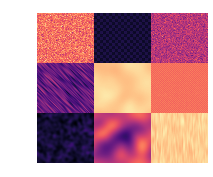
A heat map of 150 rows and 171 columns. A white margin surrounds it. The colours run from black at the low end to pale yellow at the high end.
The table splits into 3 rows of 3 panels. Panel 1,1: high, fine-grained. Panel 1,2: very low, checkered, faint in contrast. Panel 1,3: middling, fine-grained. Panel 2,1: low, slanting down to the right. Panel 2,2: very high, smooth, faint in contrast. Panel 2,3: high, checkered, faint in contrast. Panel 3,1: very low, blotchy, faint in contrast. Panel 3,2: middling, smooth, strong in contrast. Panel 3,3: very high, streaked downward, faint in contrast.
